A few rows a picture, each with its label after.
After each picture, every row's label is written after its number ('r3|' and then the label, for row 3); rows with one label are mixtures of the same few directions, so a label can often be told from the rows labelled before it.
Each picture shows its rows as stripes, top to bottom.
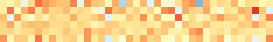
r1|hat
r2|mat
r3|mat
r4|mat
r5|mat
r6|mat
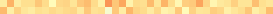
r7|mat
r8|mat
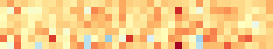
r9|hat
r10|mat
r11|mat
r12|mat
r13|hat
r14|mat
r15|mat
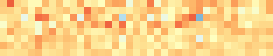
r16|hat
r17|mat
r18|hat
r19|mat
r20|hat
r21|hat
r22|mat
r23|hat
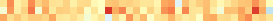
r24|mat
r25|mat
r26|mat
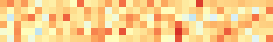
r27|hat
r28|mat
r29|hat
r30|mat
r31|mat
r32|mat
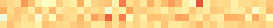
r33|hat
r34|mat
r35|mat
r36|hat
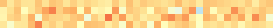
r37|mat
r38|hat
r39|mat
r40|hat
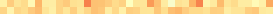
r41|mat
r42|hat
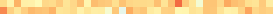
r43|mat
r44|mat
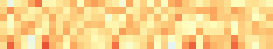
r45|hat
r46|hat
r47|mat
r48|hat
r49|hat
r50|hat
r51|hat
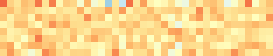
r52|mat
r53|hat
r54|mat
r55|hat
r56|hat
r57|hat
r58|mat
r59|hat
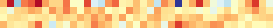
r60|mat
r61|hat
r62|mat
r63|hat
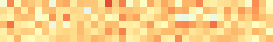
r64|mat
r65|mat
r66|hat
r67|hat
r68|mat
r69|mat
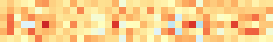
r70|hat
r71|hat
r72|mat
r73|hat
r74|mat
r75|hat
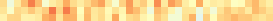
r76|hat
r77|hat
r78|hat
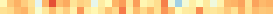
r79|hat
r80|hat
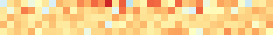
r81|mat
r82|hat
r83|hat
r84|mat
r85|mat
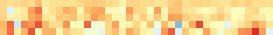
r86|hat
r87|hat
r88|hat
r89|mat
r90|mat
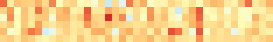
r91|mat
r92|mat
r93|mat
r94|mat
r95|hat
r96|hat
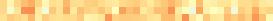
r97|hat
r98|hat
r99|mat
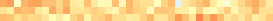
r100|mat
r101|hat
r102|hat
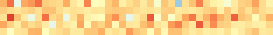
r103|mat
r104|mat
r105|hat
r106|hat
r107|hat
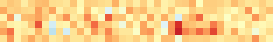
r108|hat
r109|mat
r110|mat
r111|hat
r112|hat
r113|mat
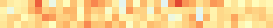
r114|hat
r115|hat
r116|hat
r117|mat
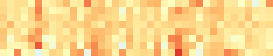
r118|mat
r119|hat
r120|hat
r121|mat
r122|hat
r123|hat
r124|hat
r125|mat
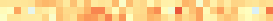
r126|hat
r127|mat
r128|mat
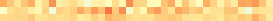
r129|mat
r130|mat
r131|mat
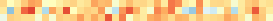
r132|hat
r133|hat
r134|mat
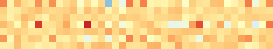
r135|mat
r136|hat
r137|hat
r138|mat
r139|mat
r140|mat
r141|mat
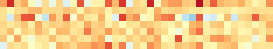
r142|hat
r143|hat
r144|hat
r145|mat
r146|mat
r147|mat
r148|mat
